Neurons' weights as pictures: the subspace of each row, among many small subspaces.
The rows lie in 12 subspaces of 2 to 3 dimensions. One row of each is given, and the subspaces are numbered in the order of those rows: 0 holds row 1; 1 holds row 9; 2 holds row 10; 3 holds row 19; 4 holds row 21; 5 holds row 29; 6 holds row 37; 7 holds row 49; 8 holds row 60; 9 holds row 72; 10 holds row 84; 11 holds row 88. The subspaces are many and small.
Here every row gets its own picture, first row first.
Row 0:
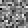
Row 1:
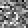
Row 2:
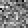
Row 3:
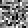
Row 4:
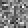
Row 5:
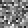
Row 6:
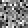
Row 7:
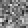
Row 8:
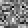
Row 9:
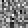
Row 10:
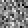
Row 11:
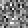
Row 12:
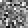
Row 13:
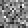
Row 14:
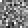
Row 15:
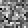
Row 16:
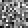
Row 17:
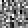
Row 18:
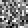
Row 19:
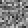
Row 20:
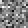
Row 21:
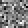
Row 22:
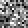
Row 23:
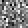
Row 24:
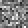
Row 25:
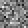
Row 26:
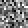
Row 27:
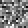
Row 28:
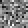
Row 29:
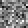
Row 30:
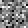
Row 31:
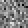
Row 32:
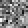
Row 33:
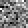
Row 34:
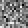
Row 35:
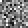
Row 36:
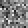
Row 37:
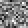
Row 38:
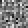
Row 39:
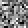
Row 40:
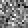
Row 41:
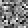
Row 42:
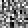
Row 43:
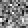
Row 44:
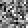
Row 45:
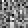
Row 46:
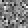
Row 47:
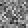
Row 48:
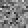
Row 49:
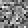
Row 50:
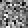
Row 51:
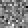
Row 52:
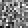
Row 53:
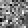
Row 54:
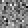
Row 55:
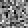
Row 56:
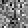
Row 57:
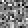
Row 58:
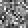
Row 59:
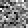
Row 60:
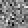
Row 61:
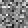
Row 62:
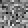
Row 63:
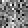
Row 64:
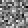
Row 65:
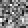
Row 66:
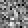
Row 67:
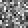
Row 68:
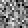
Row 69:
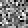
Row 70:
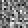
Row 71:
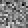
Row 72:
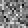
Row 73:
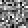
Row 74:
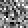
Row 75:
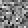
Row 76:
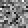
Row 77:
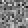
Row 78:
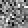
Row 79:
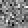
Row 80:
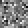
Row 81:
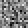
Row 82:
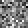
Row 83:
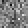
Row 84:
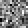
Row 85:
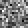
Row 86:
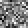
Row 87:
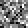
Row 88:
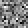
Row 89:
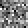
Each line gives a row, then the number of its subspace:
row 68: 7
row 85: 10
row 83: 4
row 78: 8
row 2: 0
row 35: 6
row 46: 11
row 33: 0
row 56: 4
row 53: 10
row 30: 5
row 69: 5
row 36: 5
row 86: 6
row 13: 9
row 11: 11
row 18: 0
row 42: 1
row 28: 8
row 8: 9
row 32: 10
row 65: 10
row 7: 10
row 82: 5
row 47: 6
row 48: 0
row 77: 3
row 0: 2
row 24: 3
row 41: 11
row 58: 6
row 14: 6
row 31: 2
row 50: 6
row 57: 3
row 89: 5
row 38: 1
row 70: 1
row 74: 2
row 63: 4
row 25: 7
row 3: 3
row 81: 1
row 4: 4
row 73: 3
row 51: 7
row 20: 5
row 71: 9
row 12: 6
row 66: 3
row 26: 2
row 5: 7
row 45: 1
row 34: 9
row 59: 0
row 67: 9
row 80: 11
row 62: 8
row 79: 8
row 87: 9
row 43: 10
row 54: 11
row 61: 5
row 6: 4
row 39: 4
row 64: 2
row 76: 0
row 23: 11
